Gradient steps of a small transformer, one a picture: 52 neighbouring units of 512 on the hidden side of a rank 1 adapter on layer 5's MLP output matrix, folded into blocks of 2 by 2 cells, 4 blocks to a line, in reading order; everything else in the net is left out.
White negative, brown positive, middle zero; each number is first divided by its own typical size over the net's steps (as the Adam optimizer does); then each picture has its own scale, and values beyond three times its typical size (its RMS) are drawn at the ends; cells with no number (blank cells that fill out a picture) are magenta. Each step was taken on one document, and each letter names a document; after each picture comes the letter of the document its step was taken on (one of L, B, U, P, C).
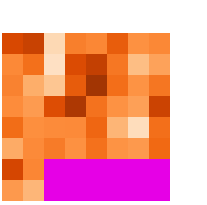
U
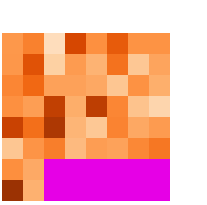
U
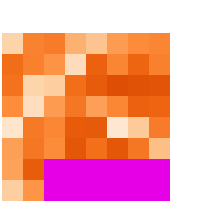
U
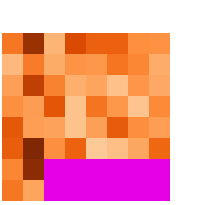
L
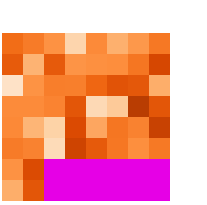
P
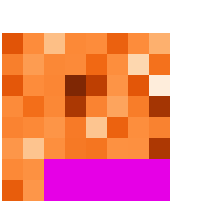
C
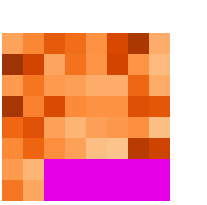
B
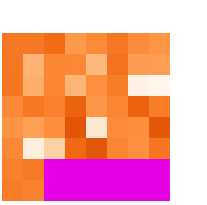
C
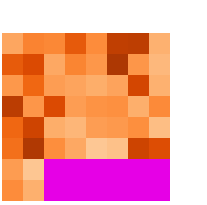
B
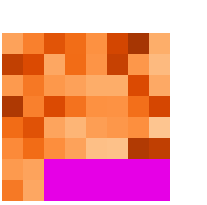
B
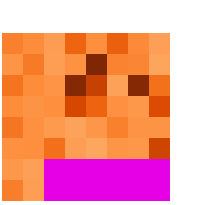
C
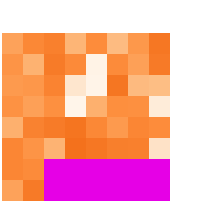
C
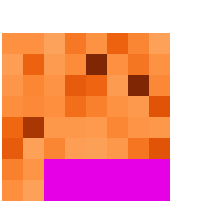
C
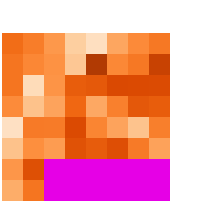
U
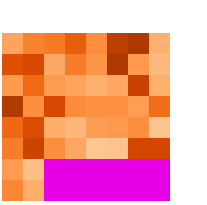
B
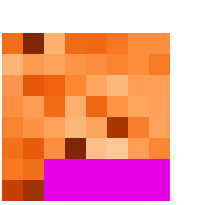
L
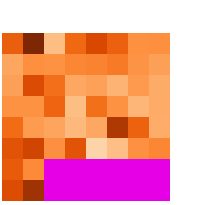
L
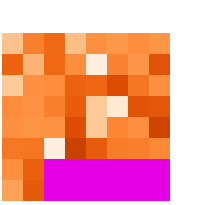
P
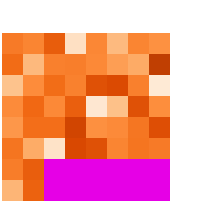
P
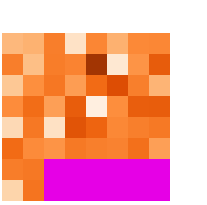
P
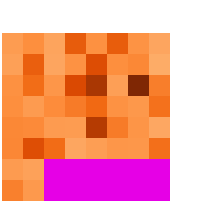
C
